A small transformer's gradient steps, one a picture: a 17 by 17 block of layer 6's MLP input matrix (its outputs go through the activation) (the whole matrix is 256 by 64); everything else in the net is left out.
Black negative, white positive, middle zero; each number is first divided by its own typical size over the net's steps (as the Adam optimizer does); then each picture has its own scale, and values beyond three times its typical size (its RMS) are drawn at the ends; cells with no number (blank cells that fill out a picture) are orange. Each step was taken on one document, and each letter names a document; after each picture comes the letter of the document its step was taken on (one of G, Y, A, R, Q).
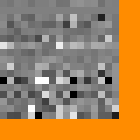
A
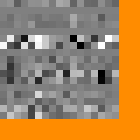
A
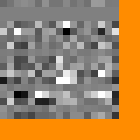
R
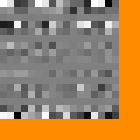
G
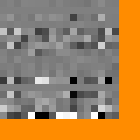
A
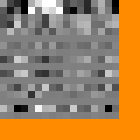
G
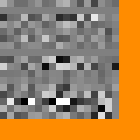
R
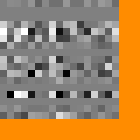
R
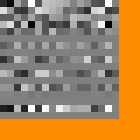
G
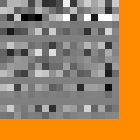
G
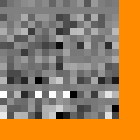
R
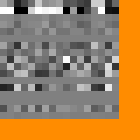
G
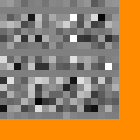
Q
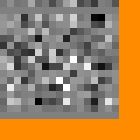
Q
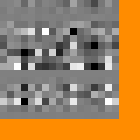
Q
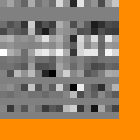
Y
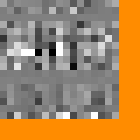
Q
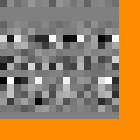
R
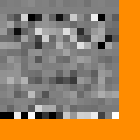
A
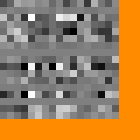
R
